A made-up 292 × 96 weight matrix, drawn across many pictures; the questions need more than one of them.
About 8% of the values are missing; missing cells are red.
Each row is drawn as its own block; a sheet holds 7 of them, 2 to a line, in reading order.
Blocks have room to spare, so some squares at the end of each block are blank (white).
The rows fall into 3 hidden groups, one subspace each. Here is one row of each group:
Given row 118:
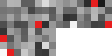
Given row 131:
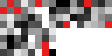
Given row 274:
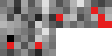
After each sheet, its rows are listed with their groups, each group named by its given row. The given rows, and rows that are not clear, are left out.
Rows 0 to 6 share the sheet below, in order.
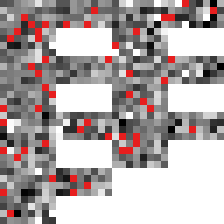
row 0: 131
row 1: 118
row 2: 131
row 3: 131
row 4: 274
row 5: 274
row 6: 131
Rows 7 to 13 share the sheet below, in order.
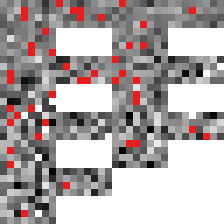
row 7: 274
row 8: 131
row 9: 131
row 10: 131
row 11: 118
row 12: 274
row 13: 118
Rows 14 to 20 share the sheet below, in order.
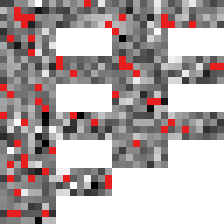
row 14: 131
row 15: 274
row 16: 118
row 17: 131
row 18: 274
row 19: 131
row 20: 131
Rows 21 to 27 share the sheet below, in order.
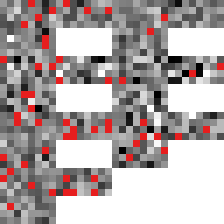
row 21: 274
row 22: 131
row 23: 274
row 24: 131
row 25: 118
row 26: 274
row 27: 118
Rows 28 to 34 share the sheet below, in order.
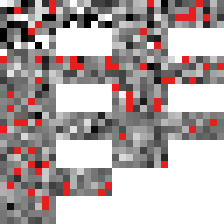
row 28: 118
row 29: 118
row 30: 274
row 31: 131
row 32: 131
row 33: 131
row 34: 274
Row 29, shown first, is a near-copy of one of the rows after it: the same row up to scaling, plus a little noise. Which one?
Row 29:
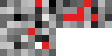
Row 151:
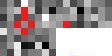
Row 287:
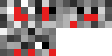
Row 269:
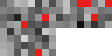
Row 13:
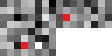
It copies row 13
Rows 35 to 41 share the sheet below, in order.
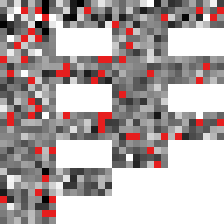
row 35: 274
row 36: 131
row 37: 118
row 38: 131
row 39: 131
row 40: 118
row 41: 274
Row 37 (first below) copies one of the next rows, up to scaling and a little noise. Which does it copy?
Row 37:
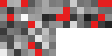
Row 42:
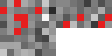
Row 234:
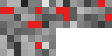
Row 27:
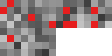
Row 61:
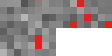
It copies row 61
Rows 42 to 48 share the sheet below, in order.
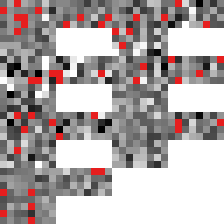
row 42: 118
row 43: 118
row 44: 274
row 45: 118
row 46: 274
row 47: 118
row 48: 131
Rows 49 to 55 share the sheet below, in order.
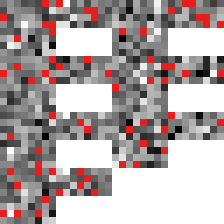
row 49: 131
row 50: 274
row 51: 131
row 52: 118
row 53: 131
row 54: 118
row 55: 131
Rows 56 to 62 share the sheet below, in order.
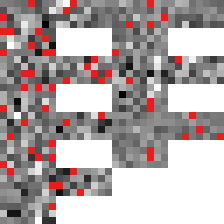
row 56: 131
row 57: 118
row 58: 118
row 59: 274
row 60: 274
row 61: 118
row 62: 131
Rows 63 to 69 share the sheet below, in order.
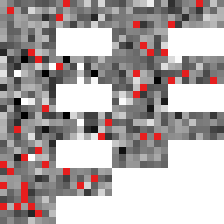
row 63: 118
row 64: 131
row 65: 118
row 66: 131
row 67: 118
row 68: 131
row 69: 131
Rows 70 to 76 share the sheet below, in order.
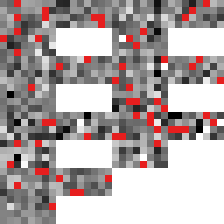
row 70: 131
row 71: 274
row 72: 274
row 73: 118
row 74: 118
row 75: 131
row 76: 274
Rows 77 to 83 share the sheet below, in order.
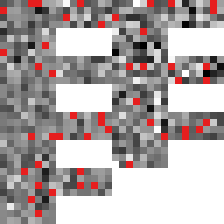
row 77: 131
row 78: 118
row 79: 274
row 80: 131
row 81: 118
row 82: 118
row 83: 274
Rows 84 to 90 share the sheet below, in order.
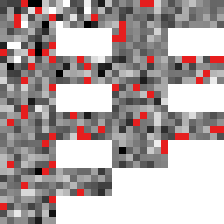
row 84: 131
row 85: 274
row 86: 274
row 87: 131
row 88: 118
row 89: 274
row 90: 131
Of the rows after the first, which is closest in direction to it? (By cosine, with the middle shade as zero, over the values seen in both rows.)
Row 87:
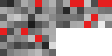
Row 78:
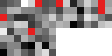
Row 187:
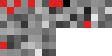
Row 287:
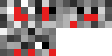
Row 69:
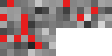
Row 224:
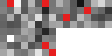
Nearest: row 69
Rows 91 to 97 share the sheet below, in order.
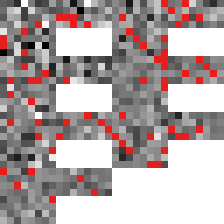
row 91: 118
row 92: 274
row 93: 118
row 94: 131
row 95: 131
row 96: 131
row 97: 118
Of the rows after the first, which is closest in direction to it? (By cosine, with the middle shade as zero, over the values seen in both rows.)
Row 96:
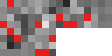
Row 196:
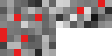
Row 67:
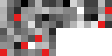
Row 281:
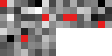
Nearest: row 281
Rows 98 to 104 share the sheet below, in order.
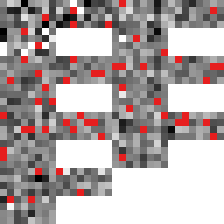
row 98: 118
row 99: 274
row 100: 131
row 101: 274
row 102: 118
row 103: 274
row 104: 131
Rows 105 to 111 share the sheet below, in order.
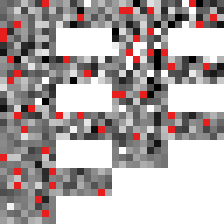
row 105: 118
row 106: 118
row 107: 118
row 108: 274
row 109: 131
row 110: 274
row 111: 274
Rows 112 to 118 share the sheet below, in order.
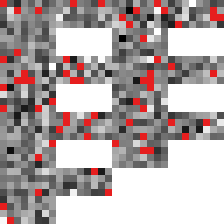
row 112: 274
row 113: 274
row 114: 118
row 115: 131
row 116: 274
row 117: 131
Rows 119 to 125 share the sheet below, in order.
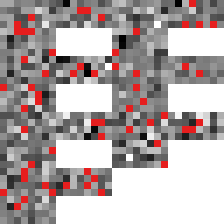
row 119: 131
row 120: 131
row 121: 131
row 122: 274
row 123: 131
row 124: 118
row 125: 274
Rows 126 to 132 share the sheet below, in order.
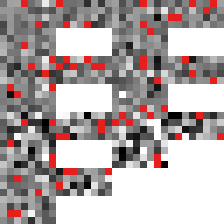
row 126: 118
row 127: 118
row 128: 274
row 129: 274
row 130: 131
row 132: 131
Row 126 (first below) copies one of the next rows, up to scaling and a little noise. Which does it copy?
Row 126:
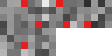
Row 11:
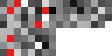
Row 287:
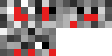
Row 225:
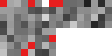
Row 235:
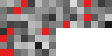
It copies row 225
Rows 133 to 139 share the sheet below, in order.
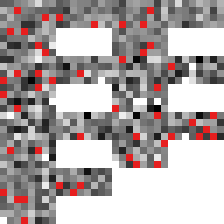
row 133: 131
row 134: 118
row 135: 131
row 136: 118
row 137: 131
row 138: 118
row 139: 118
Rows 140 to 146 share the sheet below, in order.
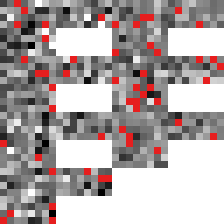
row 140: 131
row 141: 274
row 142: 131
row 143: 118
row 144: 274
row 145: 131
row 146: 131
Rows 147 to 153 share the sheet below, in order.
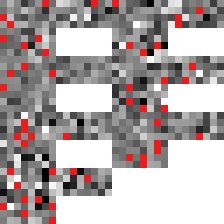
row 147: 131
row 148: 131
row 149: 131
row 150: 131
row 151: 118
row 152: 118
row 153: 274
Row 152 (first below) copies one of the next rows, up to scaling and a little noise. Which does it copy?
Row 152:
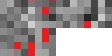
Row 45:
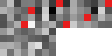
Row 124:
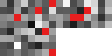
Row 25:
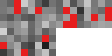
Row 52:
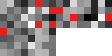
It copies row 52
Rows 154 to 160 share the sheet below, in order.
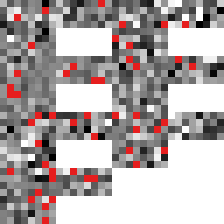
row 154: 274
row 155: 131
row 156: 274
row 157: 274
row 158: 131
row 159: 131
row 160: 131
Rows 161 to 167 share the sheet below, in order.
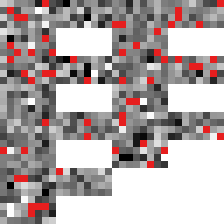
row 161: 131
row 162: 274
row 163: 131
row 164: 131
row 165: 274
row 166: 131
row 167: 131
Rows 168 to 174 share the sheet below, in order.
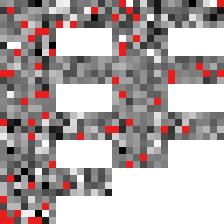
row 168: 131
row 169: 274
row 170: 274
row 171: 118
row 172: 274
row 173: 274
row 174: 118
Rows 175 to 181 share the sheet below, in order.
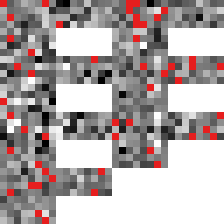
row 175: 131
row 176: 131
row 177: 131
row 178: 274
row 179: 274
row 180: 274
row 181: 118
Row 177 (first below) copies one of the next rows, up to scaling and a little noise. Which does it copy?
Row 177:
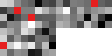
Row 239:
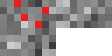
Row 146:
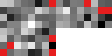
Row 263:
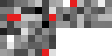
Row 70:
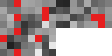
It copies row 146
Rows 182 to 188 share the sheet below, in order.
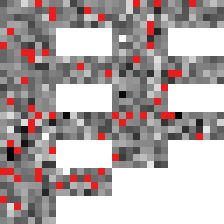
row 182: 118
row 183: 274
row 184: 131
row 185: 274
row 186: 131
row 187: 131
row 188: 131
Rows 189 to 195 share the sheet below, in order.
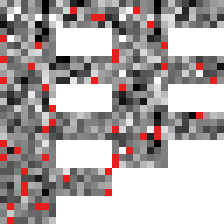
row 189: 274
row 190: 274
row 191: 131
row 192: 131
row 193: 274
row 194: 274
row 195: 131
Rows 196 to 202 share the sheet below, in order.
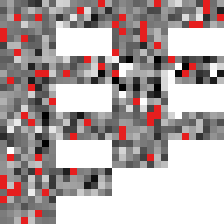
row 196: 131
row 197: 131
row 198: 118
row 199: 274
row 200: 274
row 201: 131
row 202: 118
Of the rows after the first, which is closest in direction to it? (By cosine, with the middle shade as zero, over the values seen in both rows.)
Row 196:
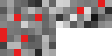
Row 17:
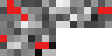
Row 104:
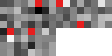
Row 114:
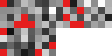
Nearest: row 17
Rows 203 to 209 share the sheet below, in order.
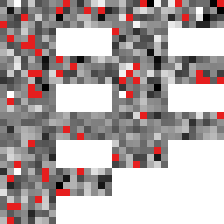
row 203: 274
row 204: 131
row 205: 274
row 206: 274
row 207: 131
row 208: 118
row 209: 274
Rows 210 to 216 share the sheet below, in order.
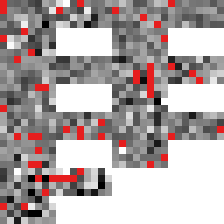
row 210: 131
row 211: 118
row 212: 131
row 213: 131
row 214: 118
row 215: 274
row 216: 118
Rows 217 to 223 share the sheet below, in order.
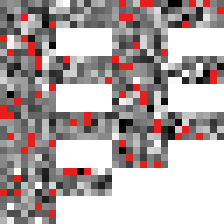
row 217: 131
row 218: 131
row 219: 274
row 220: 131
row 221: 118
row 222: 274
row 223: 274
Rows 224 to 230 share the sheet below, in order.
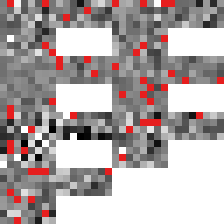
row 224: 274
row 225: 118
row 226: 118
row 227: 274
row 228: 118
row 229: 274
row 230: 131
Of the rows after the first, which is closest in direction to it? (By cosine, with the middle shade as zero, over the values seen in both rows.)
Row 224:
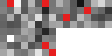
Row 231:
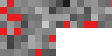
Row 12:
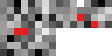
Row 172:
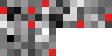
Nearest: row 231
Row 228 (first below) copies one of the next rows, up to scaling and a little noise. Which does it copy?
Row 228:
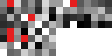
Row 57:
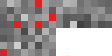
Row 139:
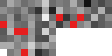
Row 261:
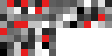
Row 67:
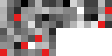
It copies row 57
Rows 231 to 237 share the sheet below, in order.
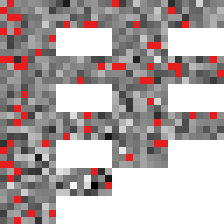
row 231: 131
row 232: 131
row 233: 274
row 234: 118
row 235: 118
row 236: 274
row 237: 131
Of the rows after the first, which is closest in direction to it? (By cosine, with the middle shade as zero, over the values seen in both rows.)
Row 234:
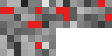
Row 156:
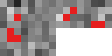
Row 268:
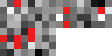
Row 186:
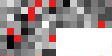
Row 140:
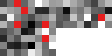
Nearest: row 186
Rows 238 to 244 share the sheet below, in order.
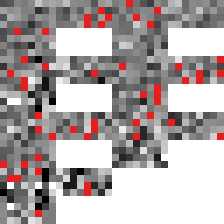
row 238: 131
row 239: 131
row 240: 131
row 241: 131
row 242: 131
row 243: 131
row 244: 274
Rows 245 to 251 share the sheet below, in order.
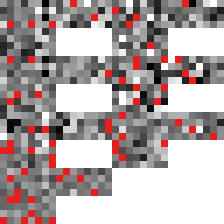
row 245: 118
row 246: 274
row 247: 118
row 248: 131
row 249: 274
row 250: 131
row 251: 118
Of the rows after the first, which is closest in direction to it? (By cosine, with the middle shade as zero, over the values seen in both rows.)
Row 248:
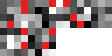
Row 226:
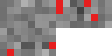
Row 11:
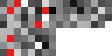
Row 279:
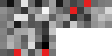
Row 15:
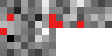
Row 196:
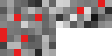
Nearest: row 196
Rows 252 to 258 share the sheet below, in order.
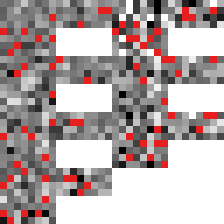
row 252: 118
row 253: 274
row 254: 131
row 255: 274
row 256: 274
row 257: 274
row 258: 118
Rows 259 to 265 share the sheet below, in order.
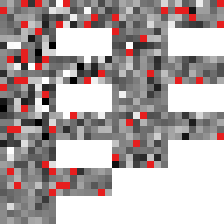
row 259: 131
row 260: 118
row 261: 118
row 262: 274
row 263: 131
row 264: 118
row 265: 274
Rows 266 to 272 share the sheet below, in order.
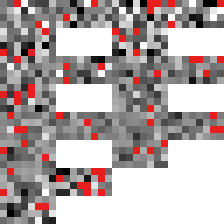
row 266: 118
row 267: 274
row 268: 274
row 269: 118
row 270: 131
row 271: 131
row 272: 131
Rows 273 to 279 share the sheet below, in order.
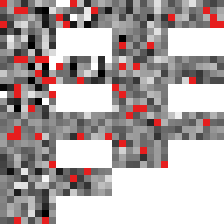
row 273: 131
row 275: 118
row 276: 118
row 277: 118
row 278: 131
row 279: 131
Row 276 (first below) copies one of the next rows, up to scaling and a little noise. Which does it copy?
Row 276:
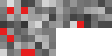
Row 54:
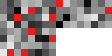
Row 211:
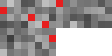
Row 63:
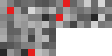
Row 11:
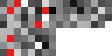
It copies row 211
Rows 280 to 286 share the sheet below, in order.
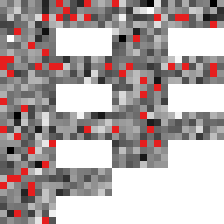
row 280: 274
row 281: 131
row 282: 131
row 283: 131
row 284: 274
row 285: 131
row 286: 131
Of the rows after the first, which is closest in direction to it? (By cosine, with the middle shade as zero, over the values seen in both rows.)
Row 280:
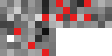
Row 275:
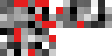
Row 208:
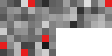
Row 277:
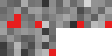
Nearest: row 275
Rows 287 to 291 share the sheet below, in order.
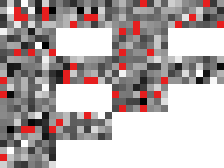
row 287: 118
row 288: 131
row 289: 274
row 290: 131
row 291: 131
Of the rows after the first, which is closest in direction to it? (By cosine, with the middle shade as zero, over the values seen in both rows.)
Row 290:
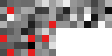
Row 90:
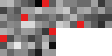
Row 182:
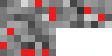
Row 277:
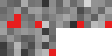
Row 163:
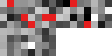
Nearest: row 182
